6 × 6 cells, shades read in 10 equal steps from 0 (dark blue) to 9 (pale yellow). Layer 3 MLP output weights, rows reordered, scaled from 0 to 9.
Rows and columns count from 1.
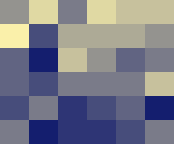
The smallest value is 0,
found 3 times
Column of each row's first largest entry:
2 1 3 6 2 1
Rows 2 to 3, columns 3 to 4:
6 6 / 7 5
